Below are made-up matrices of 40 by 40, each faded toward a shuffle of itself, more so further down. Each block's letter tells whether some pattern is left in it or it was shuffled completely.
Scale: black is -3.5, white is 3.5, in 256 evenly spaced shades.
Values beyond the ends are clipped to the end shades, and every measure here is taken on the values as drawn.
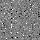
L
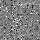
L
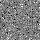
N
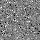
N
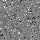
N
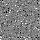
L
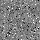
N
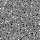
N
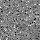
L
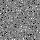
N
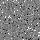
N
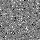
N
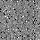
L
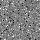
N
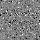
L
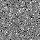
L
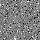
N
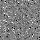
N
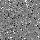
L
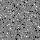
N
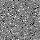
L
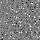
L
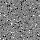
N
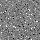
N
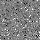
L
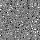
L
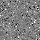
N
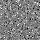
N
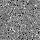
N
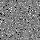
L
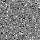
L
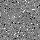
N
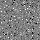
N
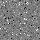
N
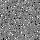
N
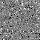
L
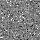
N
